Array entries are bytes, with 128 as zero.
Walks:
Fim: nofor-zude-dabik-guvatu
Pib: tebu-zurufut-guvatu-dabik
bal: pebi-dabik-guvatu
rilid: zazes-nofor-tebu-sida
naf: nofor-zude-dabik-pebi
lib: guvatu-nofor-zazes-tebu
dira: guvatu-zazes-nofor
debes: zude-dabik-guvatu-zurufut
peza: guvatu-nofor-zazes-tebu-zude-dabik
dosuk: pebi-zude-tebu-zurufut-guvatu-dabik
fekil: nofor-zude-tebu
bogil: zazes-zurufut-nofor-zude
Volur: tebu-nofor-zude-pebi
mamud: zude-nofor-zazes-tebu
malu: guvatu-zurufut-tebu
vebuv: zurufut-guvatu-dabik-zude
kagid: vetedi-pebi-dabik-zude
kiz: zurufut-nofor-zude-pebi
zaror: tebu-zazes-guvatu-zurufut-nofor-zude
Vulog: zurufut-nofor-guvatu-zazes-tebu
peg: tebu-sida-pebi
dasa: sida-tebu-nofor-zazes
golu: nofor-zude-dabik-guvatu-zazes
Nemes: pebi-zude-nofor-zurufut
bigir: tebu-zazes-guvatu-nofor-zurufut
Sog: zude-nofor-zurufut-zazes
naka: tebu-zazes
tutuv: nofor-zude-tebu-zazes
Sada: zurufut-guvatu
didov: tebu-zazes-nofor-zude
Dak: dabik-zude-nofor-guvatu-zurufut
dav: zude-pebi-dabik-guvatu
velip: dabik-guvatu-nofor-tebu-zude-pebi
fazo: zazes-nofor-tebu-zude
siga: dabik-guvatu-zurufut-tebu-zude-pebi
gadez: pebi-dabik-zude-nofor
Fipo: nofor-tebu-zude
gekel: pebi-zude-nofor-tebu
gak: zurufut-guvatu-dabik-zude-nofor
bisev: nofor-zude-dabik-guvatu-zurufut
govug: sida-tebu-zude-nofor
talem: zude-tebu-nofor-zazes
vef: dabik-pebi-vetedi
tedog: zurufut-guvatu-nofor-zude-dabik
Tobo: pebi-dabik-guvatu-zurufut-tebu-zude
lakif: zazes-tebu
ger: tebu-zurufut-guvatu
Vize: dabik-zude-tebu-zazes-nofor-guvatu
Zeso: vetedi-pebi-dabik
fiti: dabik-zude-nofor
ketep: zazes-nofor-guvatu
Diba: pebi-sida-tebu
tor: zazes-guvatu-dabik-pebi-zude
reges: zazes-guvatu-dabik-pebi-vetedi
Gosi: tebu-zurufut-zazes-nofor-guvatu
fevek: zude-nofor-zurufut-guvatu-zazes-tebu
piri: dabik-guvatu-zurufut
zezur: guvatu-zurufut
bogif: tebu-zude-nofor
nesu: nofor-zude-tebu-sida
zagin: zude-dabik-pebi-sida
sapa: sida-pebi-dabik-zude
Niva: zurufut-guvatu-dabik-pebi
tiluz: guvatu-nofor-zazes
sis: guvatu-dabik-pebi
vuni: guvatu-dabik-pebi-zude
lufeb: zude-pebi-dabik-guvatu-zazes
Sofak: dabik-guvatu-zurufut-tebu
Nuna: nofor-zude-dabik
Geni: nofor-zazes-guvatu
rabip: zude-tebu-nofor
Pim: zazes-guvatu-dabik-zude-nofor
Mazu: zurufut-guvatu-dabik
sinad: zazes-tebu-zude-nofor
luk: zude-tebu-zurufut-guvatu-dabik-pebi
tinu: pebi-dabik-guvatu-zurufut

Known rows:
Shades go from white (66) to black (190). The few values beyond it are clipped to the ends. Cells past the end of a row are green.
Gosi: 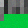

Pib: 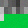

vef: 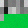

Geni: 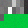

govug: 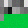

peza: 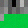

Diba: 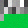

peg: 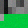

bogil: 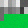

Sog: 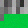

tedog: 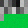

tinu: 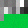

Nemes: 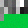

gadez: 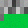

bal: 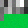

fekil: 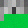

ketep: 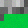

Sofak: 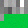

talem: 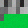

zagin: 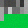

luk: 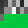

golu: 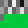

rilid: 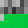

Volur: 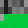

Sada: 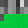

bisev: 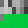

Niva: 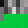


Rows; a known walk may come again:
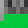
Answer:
bigir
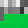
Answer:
bogil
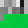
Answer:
reges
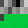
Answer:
gak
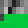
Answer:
dira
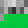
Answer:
lakif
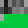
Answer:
Volur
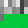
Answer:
tor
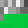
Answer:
Tobo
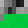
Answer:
bogif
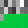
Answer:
gekel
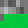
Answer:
debes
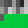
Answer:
lufeb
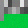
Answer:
piri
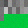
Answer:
fevek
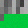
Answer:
Sog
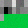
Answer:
dasa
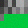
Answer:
sis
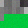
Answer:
zaror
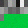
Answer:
Vulog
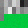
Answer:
Fipo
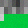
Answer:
Pib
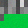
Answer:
Sada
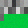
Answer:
gadez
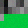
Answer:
peg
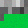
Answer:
ketep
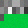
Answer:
Fim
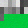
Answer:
fazo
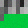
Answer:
talem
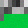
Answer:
fiti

